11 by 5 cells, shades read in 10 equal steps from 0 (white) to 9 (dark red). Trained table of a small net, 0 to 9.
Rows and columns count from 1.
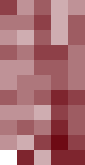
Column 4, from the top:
3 3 3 7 6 6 8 7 8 9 8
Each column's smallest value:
0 3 3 3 4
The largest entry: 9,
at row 10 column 4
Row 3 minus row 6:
0 -2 1 -3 1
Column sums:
49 52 61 68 65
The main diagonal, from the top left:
7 5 6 7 5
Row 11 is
0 8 3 8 8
